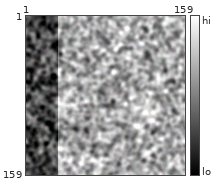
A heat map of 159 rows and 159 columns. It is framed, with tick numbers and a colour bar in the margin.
No lone cell stands out from its neighbours. On average the colour sits 60% of the way up the scale. The right part is higher, past a seam about 20% of the way across.
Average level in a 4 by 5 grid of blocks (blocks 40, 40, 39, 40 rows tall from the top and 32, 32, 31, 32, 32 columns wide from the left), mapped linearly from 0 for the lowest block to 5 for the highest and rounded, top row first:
04444 | 04444 | 04454 | 05444
